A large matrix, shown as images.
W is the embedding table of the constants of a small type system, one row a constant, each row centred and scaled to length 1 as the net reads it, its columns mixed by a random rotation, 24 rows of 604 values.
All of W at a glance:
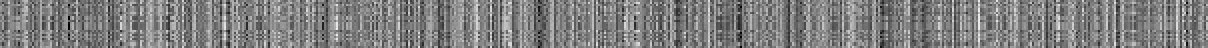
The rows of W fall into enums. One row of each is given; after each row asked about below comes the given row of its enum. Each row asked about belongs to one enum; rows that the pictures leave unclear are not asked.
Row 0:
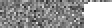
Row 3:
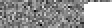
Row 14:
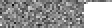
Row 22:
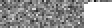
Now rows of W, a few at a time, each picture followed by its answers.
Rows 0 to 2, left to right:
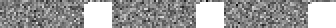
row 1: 22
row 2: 14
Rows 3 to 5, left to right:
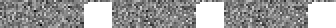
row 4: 0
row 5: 0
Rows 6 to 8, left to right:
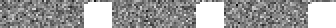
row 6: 22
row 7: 0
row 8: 14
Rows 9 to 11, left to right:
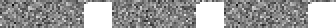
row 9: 14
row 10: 0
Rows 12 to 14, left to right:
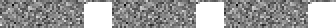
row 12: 14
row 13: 14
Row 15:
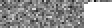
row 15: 22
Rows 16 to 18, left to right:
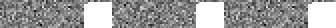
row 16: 3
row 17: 14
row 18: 3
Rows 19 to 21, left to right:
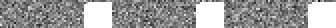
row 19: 14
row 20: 0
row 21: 22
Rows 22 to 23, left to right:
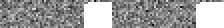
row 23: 3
